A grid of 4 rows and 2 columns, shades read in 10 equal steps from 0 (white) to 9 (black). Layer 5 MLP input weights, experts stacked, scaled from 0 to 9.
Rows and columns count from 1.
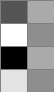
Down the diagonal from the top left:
6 4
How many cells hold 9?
1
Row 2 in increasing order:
0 4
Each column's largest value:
9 4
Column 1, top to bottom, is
6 0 9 1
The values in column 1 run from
0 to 9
